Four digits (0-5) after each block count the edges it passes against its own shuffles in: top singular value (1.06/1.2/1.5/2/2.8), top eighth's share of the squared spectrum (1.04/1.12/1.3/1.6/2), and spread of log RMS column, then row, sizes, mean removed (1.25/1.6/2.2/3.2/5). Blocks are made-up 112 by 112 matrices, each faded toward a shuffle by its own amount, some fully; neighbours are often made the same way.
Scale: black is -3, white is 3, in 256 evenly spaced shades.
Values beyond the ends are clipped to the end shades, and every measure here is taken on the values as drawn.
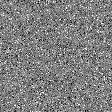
0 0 0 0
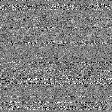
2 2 0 4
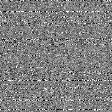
2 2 0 4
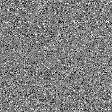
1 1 0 3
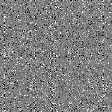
4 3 2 1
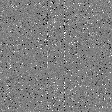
2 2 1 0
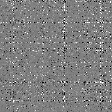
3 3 3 3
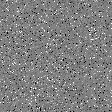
0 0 0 0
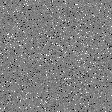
0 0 0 0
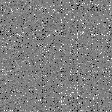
2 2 2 1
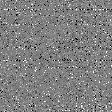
2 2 2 2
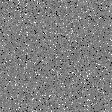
0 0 1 0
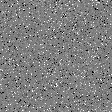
0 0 0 0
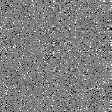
4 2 2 1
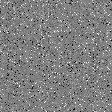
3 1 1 0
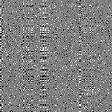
5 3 3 2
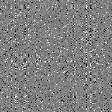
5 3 2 2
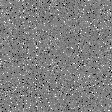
3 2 1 0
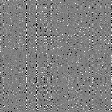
5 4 3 2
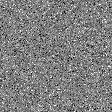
0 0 0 0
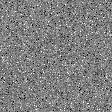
0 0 0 0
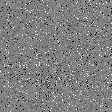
1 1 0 1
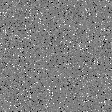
1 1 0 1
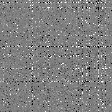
3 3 3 3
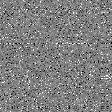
4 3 1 2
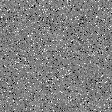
3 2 0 1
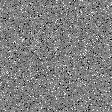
2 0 0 0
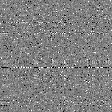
4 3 1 2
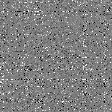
2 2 2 2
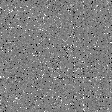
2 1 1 1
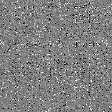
2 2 2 2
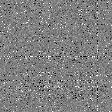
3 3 2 3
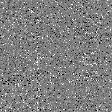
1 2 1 2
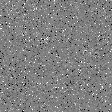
1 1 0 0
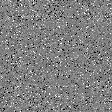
1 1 1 1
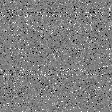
2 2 1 2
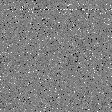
2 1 0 1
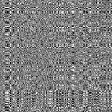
5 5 4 4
